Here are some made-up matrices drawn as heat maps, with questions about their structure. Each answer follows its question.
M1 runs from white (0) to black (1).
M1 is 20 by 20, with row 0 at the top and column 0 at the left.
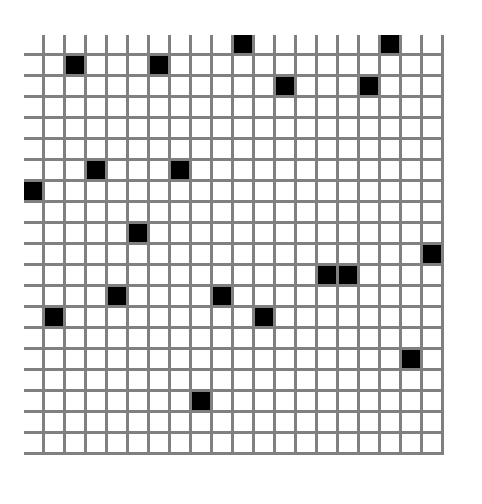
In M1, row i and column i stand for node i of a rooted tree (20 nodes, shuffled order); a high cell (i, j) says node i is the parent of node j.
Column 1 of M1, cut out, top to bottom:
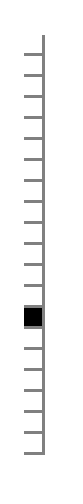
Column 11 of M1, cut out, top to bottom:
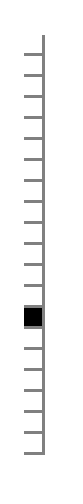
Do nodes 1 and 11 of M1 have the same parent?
yes
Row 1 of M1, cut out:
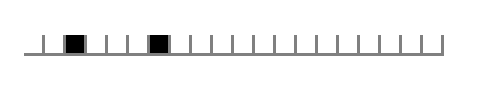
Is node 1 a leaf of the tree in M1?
no
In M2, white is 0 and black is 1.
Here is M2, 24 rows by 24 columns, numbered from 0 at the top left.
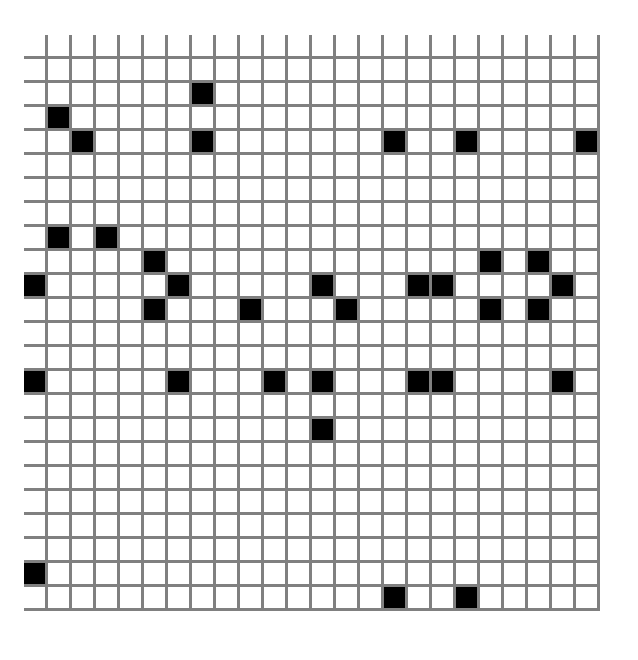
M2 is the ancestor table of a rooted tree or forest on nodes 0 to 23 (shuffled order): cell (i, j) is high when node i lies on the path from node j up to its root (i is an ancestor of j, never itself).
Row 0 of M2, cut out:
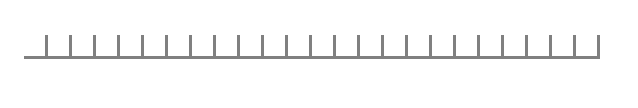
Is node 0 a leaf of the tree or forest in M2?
yes
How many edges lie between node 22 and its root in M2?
2
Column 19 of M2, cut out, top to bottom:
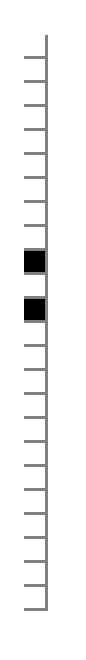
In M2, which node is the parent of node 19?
9
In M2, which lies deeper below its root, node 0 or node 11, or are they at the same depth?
node 0
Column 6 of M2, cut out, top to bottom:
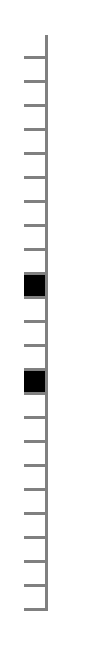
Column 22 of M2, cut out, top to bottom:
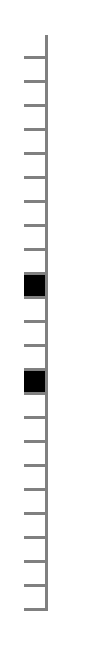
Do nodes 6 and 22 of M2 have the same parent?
yes
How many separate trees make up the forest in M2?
5
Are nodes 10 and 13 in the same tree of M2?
no
